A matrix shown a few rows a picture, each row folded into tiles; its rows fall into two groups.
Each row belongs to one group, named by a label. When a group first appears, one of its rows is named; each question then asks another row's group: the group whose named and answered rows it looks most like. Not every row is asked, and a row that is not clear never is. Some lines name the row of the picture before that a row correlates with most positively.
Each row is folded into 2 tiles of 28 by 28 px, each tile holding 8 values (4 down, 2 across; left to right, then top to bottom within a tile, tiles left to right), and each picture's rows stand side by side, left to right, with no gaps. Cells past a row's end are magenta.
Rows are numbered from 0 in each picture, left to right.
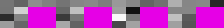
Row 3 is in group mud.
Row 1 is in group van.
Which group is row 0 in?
van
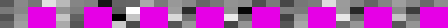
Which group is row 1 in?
mud
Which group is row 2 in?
van
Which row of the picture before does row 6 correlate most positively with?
2
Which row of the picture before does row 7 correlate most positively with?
2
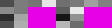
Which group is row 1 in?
van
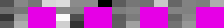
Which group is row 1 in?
mud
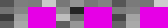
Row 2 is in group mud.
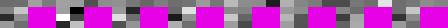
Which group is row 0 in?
van
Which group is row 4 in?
mud
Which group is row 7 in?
van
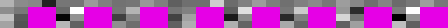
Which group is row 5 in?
van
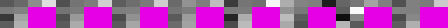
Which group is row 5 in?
mud
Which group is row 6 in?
van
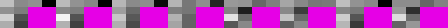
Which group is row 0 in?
mud
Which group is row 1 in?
mud
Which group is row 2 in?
mud
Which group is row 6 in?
mud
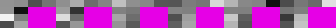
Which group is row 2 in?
mud
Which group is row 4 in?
mud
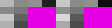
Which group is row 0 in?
mud
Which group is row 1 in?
mud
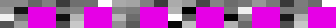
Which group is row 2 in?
mud
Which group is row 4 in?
van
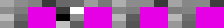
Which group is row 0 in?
mud
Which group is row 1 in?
van
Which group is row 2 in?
mud
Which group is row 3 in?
mud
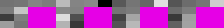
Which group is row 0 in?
van
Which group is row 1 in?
mud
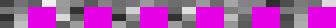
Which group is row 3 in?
van
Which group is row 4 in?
mud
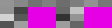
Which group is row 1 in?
van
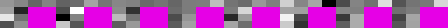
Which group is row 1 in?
van
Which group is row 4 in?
van
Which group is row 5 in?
mud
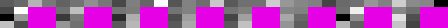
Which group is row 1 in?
van
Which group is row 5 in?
mud
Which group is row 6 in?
van
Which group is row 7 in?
mud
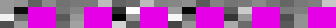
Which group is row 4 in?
van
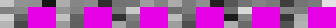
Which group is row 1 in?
mud
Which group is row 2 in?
van
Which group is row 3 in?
mud
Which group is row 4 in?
van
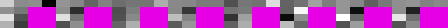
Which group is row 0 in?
mud
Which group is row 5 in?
van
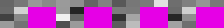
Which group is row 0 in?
van
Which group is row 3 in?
van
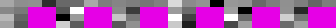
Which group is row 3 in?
mud
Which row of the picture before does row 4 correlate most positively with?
1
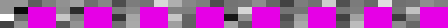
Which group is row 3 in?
mud
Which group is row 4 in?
van
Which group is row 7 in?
van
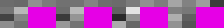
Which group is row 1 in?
van
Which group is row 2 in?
van
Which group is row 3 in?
mud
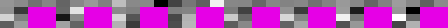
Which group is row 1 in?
van
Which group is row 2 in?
mud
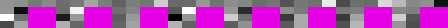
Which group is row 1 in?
van
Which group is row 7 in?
mud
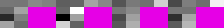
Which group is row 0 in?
van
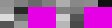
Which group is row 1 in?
mud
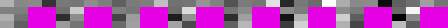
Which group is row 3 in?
van
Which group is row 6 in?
mud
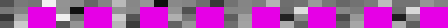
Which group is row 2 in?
mud
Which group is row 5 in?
van
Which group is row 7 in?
van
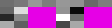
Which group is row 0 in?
van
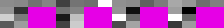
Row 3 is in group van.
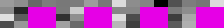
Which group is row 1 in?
van
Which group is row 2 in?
mud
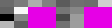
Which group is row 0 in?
van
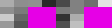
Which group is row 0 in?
mud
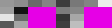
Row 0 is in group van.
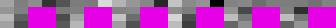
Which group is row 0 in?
mud
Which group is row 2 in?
mud
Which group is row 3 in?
mud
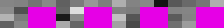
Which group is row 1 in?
van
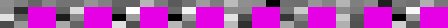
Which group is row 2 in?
van
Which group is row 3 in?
van
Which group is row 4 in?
mud
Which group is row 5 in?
van
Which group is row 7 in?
van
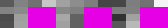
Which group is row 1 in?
mud
